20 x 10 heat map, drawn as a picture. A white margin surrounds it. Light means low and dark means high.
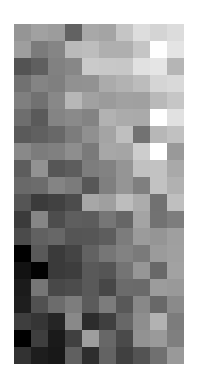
Stripes: none. Ninth with the highest average: bottom left. Average level on the scale: 50%. Mirror symmetry: none. Grain: fine. Slope: up to the bottom left.
